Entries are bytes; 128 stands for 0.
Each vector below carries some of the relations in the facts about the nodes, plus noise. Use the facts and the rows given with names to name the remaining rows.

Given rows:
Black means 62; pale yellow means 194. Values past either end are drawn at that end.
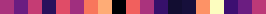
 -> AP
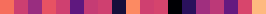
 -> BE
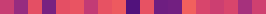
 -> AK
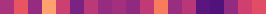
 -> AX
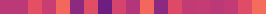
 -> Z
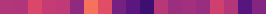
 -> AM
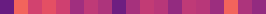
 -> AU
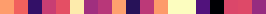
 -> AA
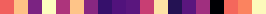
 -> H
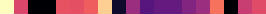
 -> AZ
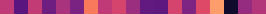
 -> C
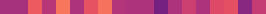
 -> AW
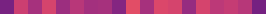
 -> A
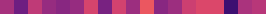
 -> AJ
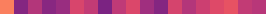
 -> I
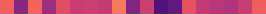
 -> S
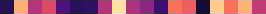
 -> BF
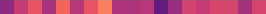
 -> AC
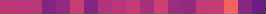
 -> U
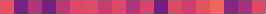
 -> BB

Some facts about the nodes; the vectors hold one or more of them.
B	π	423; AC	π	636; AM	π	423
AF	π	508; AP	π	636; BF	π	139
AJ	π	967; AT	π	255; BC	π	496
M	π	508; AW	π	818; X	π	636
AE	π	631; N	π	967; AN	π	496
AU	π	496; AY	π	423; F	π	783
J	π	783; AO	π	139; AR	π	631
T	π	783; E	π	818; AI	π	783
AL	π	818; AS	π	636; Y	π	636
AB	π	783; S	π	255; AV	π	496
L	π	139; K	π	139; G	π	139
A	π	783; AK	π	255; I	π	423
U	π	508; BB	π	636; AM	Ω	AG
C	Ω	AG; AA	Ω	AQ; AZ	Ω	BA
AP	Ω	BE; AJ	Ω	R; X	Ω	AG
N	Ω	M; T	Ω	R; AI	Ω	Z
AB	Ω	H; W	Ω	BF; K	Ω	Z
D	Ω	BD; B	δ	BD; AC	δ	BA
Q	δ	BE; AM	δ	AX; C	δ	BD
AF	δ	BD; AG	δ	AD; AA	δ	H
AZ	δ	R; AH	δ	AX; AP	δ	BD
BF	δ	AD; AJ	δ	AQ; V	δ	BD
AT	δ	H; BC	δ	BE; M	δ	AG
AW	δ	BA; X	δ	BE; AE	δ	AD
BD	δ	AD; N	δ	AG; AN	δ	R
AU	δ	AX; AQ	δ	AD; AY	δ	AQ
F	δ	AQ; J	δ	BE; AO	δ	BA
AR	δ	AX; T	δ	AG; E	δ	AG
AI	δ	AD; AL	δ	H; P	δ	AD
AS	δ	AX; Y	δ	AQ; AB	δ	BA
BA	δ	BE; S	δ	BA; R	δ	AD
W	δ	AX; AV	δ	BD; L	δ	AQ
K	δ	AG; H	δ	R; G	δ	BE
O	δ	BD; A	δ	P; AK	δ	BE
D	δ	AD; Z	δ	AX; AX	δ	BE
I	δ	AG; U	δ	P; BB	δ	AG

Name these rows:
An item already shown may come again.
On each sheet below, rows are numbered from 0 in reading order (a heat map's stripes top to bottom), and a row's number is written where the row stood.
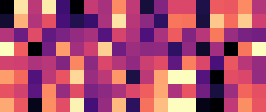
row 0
W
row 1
BF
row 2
K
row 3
BA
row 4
AT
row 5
AA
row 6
R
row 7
AQ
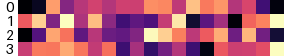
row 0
D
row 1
H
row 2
M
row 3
AB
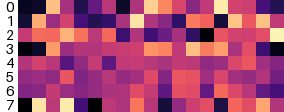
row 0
N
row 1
BF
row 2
AB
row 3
D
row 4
L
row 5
T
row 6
AI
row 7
W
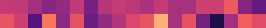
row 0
U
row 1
R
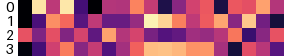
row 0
W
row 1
M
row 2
X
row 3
BD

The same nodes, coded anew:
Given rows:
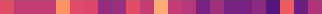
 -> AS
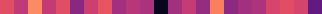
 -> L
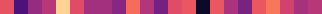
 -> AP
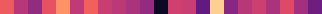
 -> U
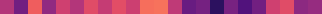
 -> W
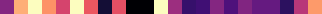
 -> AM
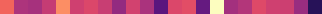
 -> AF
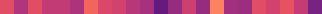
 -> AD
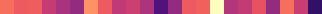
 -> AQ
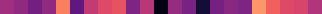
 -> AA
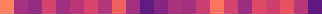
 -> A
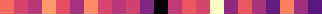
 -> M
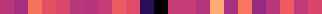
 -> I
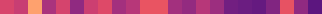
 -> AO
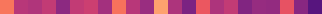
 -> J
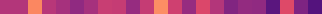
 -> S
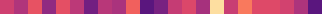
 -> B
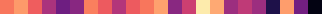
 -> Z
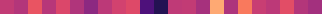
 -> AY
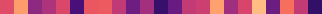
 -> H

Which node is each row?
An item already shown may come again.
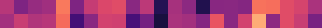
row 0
AZ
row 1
AT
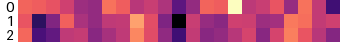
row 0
AQ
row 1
T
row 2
AI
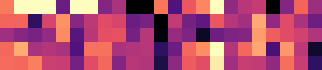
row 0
AG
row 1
AL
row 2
AA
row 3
R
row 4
BF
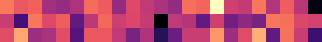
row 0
BD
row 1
K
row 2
H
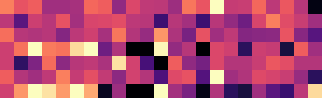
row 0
BD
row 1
D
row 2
J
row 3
C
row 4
N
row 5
AF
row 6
X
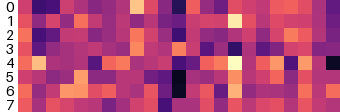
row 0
AJ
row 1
AV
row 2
AI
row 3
AB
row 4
R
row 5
AN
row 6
BB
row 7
AE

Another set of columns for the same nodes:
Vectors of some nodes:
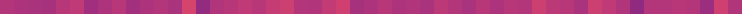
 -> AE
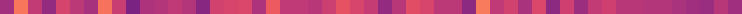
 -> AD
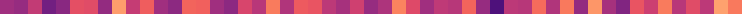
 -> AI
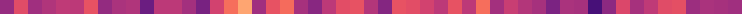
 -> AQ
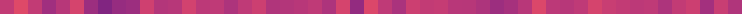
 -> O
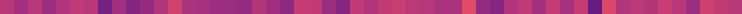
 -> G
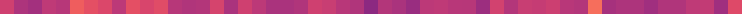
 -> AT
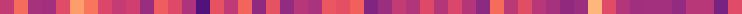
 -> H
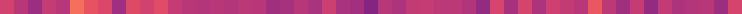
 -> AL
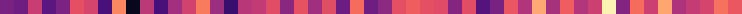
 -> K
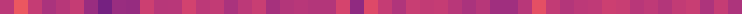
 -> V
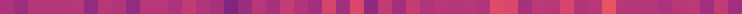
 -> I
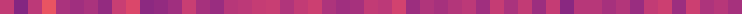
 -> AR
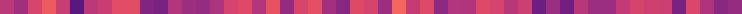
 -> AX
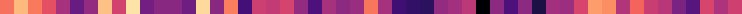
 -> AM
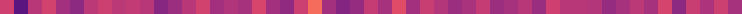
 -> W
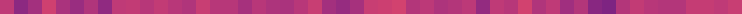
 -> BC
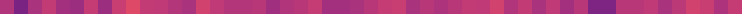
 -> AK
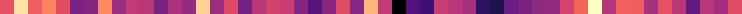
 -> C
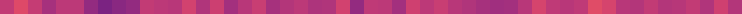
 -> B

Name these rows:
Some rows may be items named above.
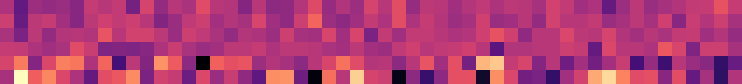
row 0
AB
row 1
W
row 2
BB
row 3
L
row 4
R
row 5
AG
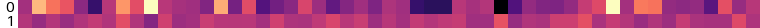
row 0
X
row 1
D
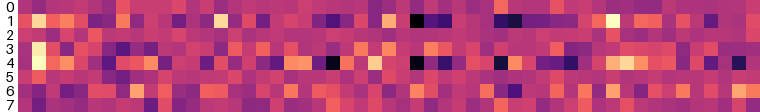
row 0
U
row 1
C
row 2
AN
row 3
BD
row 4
AG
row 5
AV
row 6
AI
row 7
N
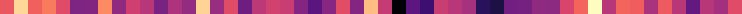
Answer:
C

